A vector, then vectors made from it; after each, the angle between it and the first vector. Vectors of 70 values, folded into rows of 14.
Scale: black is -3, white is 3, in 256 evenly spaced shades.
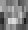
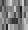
partly opposed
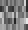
partly opposed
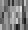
partly aligned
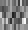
partly opposed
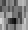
nearly opposite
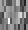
partly aligned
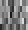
orthogonal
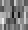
partly opposed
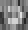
nearly parallel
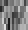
partly opposed
